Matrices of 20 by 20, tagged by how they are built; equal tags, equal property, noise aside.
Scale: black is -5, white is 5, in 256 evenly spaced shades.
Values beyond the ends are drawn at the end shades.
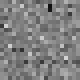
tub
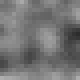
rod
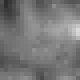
rod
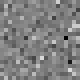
tub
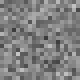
tub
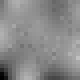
rod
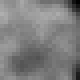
rod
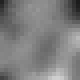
rod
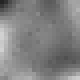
rod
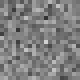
tub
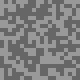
tub
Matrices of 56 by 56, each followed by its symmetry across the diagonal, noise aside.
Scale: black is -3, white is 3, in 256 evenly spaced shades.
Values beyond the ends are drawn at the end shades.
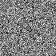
symmetric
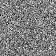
neither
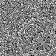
symmetric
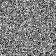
symmetric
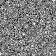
symmetric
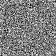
symmetric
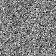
neither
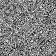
symmetric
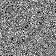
symmetric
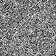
symmetric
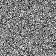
neither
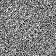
symmetric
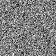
neither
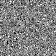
neither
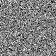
neither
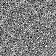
symmetric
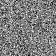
neither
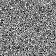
neither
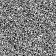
neither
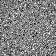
symmetric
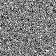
neither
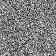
neither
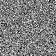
neither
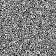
neither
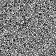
symmetric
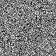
symmetric
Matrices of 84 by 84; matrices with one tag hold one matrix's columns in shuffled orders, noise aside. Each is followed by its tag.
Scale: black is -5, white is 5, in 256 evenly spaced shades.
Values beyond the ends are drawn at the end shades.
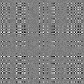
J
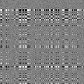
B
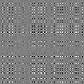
J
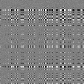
B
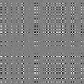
J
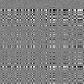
B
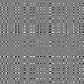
J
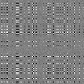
J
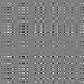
J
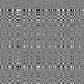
B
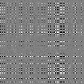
J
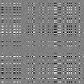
J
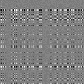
B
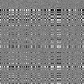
B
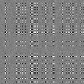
J
